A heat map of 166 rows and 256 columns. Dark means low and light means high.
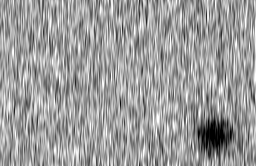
The grain runs up and down. The ninth with the lowest average is the bottom right. The halves do not mirror each other. One dip sinks in the bottom right.
